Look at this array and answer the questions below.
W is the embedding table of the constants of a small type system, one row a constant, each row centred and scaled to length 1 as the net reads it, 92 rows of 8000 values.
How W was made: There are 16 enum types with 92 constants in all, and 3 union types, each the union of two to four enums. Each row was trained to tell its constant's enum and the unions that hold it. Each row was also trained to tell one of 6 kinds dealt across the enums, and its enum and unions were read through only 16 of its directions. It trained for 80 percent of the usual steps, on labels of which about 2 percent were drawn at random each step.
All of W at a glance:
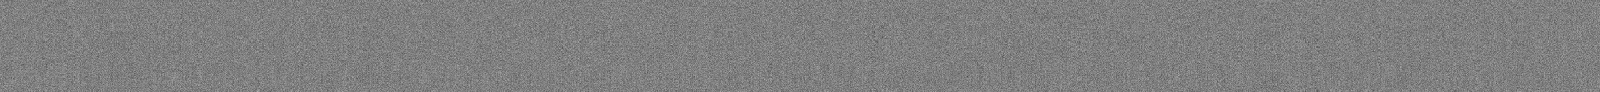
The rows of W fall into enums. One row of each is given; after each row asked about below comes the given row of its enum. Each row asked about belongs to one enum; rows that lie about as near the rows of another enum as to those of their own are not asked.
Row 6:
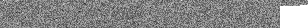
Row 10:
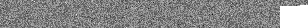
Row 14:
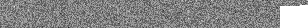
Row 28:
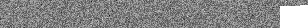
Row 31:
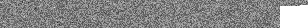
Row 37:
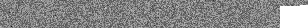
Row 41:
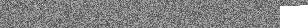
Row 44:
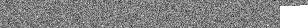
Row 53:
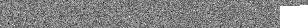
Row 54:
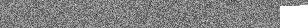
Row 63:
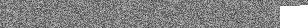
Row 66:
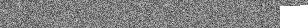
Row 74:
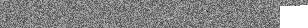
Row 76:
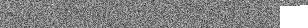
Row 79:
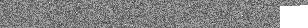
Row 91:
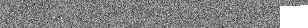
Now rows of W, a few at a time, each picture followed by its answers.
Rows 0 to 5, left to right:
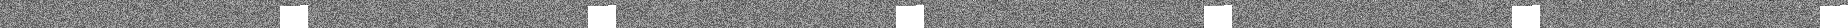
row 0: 66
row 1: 66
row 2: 41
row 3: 74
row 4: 54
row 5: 63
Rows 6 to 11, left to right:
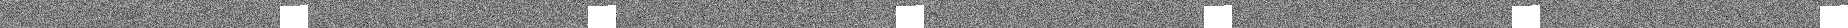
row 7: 44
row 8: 79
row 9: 76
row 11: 63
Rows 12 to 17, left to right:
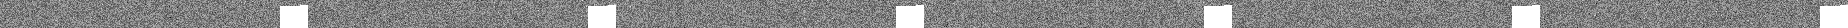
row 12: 6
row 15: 6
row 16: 28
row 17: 91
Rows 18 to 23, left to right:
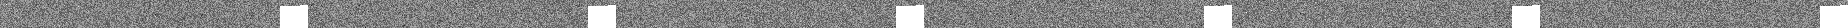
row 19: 74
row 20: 74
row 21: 79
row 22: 54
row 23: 66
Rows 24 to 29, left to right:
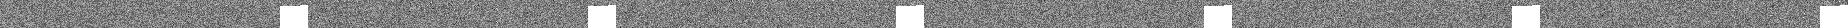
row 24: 63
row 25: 66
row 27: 31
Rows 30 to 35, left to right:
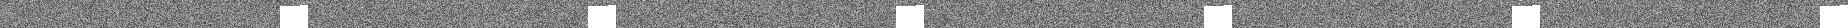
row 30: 66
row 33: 79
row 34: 31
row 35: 10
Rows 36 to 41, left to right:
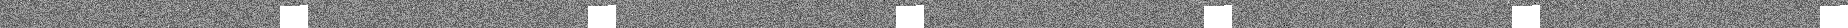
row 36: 79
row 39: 31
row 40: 54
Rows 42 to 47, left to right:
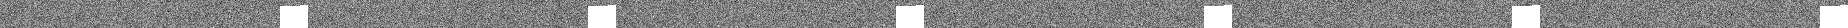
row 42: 91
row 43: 74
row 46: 41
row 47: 41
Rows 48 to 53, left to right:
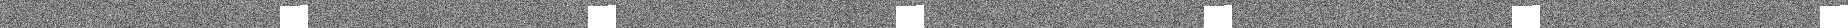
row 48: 54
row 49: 10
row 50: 31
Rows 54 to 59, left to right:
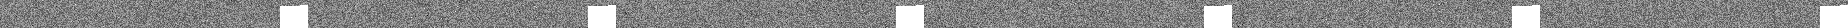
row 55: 37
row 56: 76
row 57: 54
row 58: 91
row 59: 76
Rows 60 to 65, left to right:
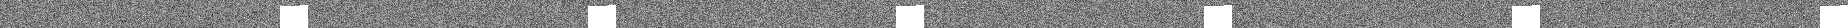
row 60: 44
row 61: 41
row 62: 37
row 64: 10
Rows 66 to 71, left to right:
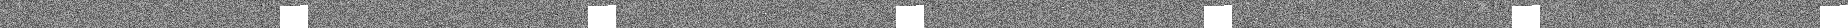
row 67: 6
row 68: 31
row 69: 66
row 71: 14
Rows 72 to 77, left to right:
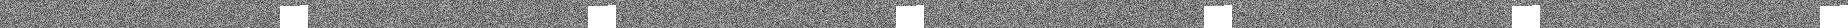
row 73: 10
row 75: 74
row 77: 6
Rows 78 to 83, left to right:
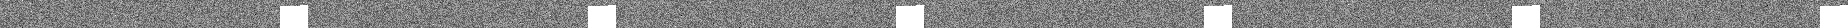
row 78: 79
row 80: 31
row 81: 76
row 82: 74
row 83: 76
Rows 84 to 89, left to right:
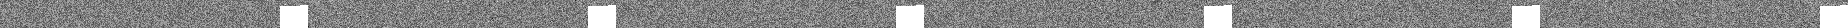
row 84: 41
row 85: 76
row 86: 6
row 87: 79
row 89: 6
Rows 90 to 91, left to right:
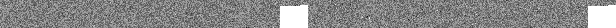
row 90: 54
